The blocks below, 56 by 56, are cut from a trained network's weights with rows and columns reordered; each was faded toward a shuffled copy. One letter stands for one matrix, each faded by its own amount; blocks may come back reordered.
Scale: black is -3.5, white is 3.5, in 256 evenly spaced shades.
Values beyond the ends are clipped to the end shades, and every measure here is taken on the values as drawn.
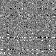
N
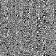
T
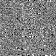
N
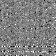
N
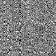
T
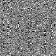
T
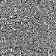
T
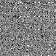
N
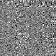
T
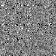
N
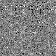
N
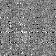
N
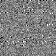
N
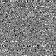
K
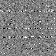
N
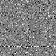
K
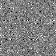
N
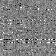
N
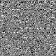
K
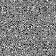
K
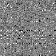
N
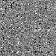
T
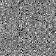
T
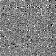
N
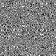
K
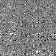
N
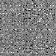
N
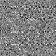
K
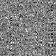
T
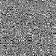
K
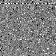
K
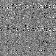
N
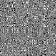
T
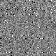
N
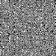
T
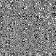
T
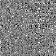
T
